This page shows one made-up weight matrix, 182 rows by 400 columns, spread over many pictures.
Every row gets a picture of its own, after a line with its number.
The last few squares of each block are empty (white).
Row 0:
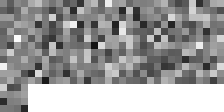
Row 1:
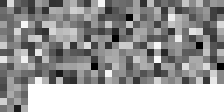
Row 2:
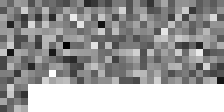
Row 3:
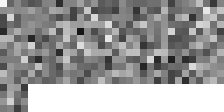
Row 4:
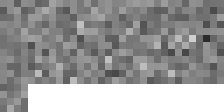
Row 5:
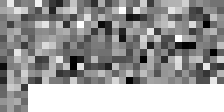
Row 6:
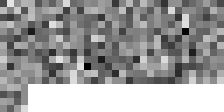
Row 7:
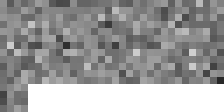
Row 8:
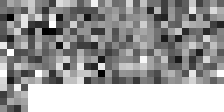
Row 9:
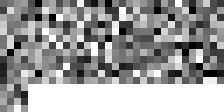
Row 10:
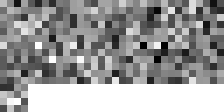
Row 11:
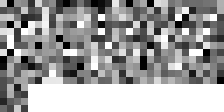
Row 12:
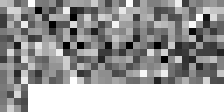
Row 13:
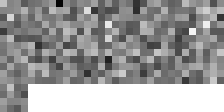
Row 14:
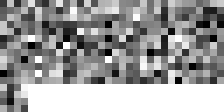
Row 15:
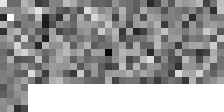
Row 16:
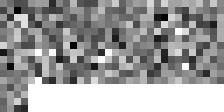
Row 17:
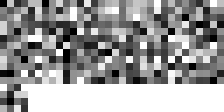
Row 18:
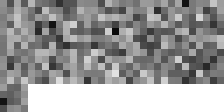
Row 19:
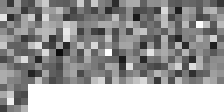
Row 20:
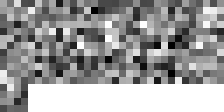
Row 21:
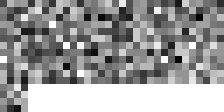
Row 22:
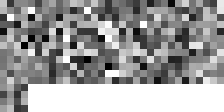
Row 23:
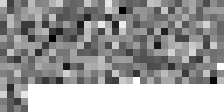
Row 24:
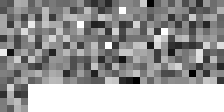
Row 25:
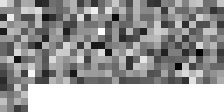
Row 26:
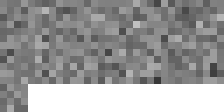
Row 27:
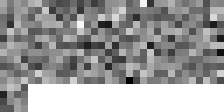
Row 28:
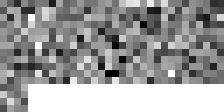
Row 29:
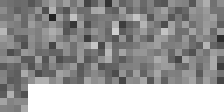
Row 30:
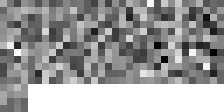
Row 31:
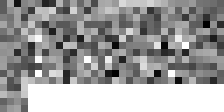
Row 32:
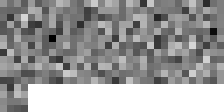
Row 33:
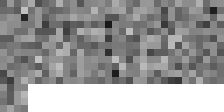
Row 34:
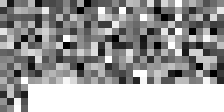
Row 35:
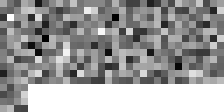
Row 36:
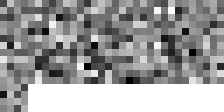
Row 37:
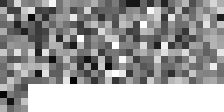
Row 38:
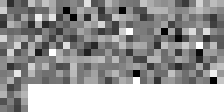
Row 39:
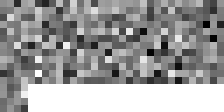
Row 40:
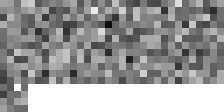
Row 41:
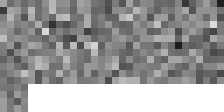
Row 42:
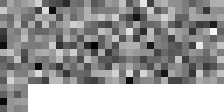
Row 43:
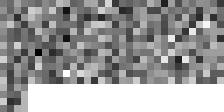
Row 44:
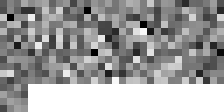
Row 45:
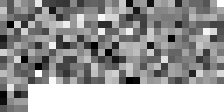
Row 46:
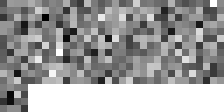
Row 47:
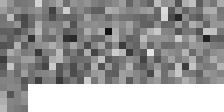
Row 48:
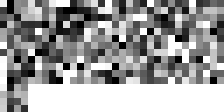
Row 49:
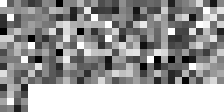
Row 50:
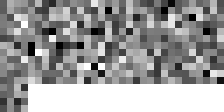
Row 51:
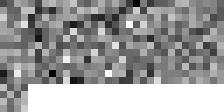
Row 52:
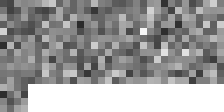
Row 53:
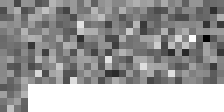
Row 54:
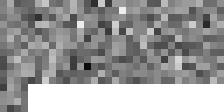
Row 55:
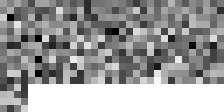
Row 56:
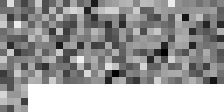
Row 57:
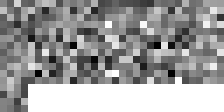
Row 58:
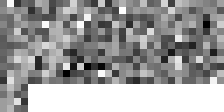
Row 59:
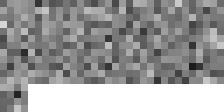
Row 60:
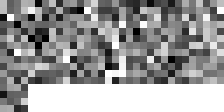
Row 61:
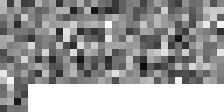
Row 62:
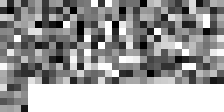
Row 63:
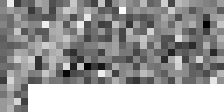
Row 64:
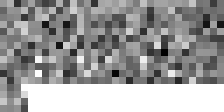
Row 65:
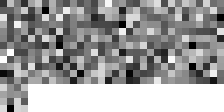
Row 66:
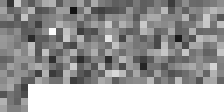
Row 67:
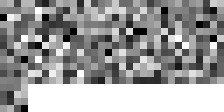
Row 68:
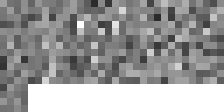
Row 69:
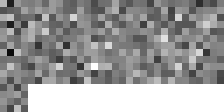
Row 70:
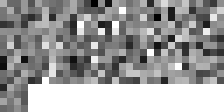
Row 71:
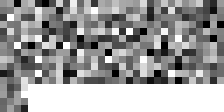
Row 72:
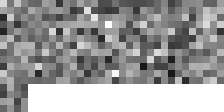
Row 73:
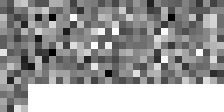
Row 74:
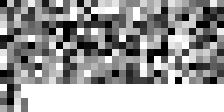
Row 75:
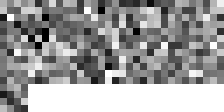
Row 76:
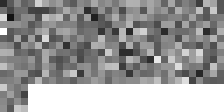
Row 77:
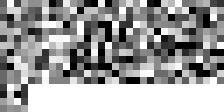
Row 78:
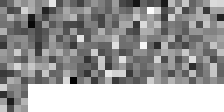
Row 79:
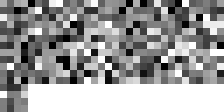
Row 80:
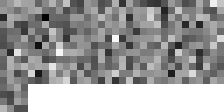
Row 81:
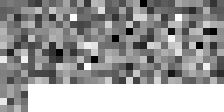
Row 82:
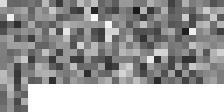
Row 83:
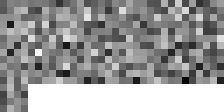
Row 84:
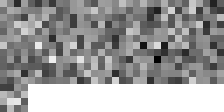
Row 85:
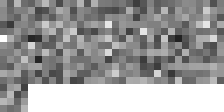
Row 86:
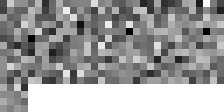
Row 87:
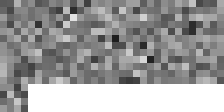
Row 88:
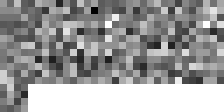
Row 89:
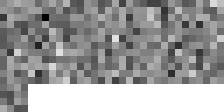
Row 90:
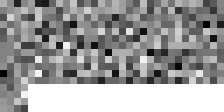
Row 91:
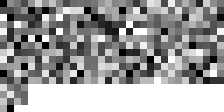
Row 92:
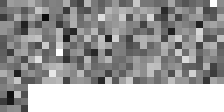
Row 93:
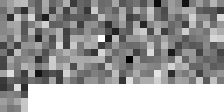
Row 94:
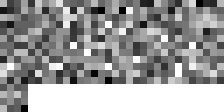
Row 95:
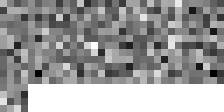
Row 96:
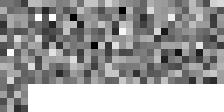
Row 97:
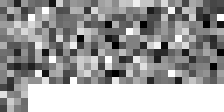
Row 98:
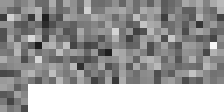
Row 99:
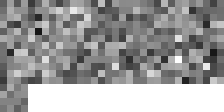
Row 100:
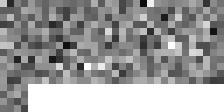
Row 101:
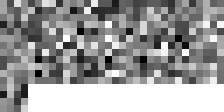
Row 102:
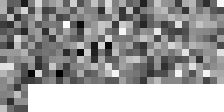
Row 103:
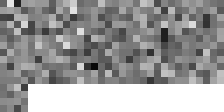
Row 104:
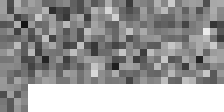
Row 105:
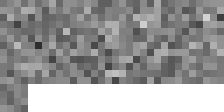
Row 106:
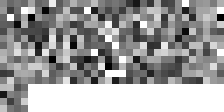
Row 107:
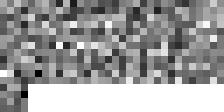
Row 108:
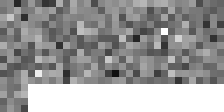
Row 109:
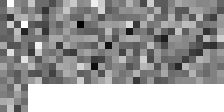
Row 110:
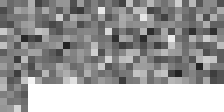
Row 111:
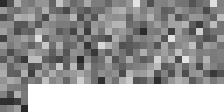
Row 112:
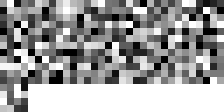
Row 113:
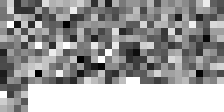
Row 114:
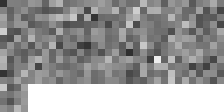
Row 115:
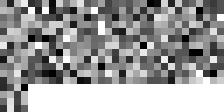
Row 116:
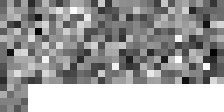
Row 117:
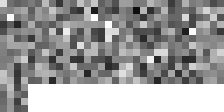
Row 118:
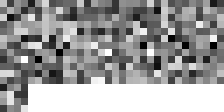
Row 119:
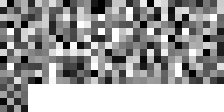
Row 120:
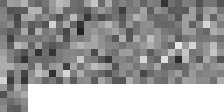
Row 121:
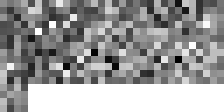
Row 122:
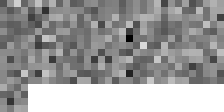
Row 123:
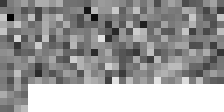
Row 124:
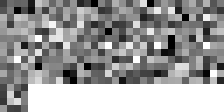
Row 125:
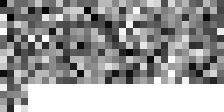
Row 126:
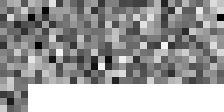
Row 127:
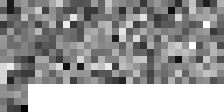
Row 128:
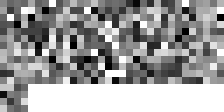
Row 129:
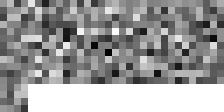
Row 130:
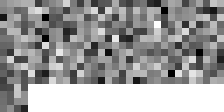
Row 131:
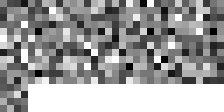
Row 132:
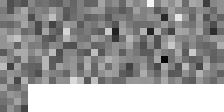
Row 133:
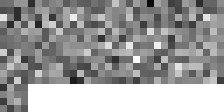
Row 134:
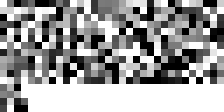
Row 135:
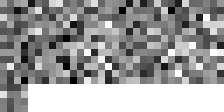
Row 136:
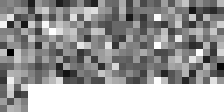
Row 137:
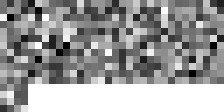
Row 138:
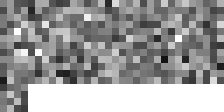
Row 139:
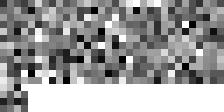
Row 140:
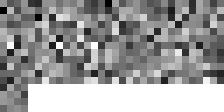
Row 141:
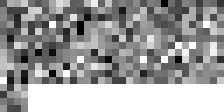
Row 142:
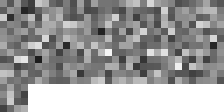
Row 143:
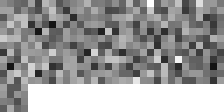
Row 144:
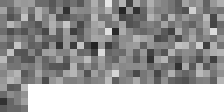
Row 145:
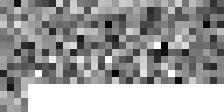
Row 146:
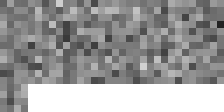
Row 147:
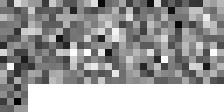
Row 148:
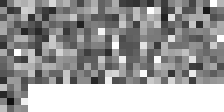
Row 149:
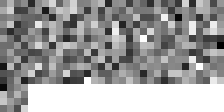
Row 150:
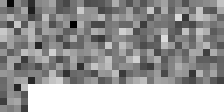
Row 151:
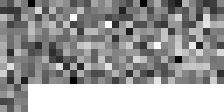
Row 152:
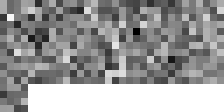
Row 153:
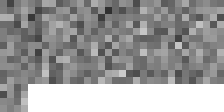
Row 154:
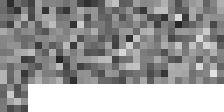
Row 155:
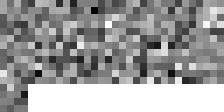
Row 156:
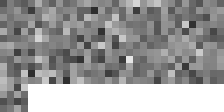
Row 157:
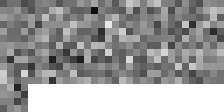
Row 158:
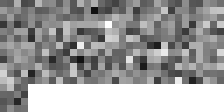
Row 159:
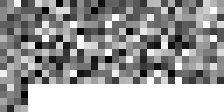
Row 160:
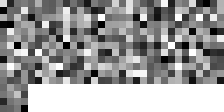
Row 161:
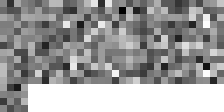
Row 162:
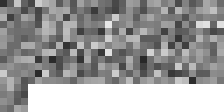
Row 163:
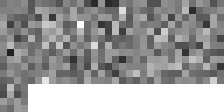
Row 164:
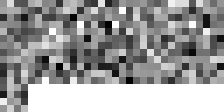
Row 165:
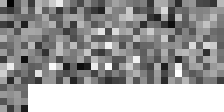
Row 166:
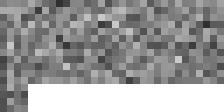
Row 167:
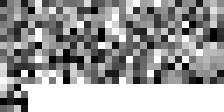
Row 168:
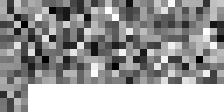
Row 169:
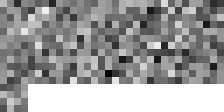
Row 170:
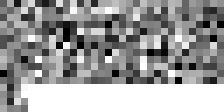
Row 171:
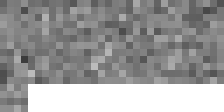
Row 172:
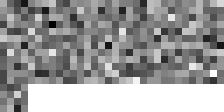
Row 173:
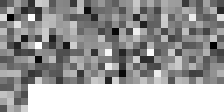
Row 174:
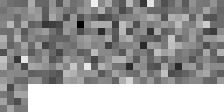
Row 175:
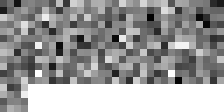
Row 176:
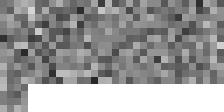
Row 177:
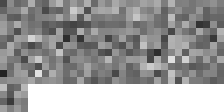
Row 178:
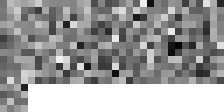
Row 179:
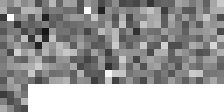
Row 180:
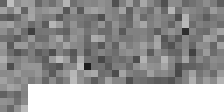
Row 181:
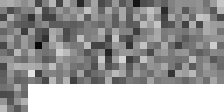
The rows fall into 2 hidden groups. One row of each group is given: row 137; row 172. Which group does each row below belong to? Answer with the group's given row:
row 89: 137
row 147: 172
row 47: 172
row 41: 172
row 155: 137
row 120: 172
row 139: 137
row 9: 172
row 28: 137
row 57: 137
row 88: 137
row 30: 172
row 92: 137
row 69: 172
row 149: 172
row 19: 137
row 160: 172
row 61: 137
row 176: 172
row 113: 172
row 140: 172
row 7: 172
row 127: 172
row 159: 137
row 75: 137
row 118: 137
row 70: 172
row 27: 172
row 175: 137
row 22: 137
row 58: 172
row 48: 172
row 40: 137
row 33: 137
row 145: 137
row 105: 137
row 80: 137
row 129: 137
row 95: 172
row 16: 172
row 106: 137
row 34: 172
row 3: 137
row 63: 172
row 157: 137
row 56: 137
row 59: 172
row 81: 172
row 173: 137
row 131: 172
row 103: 172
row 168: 172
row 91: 137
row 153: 137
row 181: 137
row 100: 172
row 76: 137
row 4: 137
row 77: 172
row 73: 172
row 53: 137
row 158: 137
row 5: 172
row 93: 137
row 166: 172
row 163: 172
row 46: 137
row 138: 172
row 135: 172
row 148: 137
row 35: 137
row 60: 137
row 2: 172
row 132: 172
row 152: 137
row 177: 137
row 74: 137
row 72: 137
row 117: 137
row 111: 137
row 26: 137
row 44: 137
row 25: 137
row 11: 172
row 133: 172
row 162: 137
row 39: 137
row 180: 172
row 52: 137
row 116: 172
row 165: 172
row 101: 137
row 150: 172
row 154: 172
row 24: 172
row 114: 137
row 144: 172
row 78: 137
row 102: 172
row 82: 137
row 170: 137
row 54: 172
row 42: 172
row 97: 137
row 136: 172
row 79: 172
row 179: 137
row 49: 137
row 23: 172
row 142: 137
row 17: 137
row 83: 172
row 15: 137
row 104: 172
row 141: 172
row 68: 172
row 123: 137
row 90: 137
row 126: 137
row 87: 172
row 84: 137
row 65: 137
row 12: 172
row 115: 137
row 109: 172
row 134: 137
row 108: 137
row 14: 137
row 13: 137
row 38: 172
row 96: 172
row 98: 137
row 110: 172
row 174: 172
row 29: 172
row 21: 172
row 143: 172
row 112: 172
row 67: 137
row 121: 172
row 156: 137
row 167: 137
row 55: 137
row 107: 137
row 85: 137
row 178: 172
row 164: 172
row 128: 137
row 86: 172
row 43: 172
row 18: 172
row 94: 172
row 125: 137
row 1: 172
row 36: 172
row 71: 137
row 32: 172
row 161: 172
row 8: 172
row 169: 137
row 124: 172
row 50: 172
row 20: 137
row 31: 137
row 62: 172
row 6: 172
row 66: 137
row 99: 172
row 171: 172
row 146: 137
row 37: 137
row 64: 137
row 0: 172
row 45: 172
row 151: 172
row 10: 137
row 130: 137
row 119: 172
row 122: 137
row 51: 137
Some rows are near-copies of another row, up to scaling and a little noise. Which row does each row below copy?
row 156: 139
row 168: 104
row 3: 49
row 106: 128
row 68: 70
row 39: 71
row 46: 92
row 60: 152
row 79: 135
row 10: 84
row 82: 117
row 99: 116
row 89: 80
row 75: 179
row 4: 53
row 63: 58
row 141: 120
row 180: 6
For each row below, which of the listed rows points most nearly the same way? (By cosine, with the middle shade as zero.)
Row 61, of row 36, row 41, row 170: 41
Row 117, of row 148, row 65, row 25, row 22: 22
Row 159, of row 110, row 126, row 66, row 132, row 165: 66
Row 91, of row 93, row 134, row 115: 93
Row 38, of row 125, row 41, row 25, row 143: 143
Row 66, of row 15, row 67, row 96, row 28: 96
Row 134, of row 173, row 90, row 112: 90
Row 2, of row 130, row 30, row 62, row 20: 30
